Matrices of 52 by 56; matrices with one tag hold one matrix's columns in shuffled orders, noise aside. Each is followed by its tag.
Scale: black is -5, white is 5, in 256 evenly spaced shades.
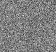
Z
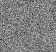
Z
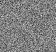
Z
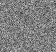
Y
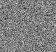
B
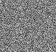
Y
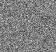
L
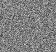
L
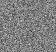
L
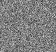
Z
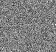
Y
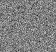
B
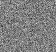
B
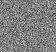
B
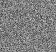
L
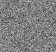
Y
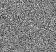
L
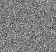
Y
